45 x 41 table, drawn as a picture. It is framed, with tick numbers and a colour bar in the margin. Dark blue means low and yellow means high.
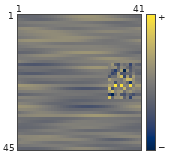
Average level on the scale: 50%. Roughest part: middle right. Odd patch: rougher, in the middle right. Histogram: heavy tails on both sides. Grain: streaks across.
